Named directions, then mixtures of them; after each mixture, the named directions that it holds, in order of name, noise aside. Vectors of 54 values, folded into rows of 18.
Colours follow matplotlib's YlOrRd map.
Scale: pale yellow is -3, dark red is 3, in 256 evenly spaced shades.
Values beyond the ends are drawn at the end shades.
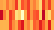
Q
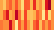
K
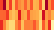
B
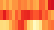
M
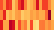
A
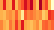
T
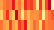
K, T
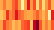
A, K, M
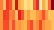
T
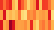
A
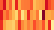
B, Q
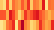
B, M, Q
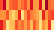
B, T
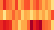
M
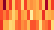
B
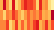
A, M, T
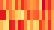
A, M, Q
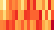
A, B, K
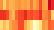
M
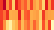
B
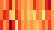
A, K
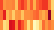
A, M, T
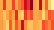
T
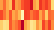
M, Q, T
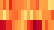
M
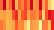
Q, T
